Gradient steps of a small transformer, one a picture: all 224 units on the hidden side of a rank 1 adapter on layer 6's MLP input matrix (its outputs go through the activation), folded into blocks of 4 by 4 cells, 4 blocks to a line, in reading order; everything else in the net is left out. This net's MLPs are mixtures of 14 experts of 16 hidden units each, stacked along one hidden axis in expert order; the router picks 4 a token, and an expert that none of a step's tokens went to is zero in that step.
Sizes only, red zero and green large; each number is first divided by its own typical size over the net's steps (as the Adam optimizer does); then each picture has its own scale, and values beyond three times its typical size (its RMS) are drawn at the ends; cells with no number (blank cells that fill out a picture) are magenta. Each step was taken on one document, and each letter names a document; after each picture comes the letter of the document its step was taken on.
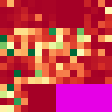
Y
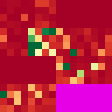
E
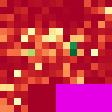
Y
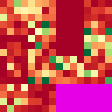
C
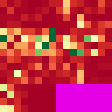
Y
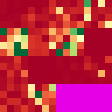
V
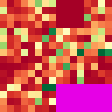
C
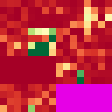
E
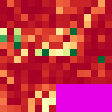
V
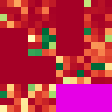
E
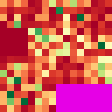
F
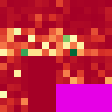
Y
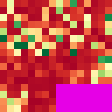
F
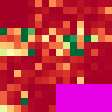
Y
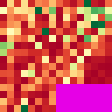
C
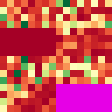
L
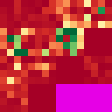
V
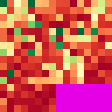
C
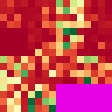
F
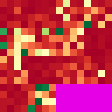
V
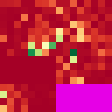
E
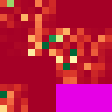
E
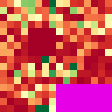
L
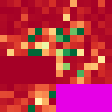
E
